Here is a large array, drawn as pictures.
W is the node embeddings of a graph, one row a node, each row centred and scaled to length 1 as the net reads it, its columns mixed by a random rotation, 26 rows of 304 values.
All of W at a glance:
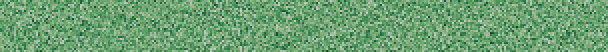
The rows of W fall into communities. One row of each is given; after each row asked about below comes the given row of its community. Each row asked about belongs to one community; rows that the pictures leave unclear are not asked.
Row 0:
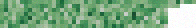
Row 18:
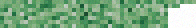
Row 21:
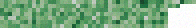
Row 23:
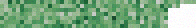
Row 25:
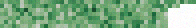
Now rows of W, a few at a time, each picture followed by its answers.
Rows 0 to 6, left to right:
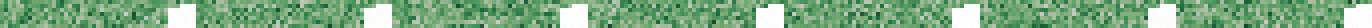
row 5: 23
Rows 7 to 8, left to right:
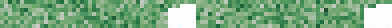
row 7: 25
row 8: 18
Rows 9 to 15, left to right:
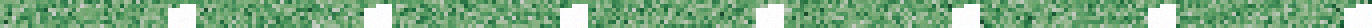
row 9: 0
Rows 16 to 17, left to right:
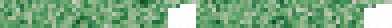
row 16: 21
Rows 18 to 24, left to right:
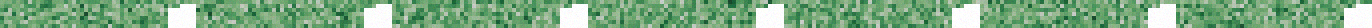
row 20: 0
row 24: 23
